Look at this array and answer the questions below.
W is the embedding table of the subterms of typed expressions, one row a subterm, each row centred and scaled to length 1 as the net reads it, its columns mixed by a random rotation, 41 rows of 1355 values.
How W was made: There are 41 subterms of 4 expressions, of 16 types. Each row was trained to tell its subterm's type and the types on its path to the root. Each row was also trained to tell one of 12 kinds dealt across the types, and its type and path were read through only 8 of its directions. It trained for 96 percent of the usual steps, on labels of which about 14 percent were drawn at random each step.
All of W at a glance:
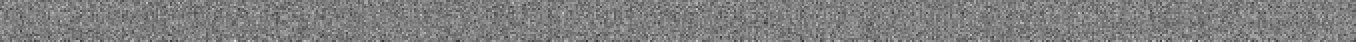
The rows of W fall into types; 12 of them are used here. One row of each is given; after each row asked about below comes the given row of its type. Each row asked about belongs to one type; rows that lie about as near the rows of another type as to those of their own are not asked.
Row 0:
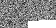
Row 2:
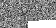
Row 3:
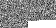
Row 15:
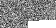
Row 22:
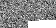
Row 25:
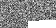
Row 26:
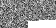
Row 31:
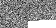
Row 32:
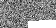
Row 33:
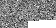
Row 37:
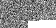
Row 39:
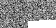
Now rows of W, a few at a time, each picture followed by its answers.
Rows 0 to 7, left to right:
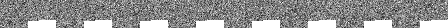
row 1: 32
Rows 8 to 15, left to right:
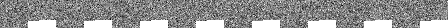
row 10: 15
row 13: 25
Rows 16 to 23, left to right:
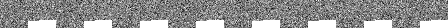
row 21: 22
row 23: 26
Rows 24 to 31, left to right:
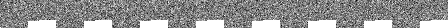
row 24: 33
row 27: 31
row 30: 32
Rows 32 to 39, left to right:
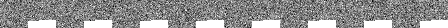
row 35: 0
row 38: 3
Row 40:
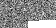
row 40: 15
